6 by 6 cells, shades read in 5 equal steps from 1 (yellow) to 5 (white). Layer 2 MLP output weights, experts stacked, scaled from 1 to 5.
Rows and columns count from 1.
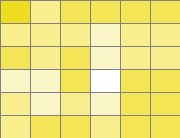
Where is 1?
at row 1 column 1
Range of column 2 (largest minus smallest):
2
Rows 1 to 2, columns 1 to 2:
1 3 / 3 3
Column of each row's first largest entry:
2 4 4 4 2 1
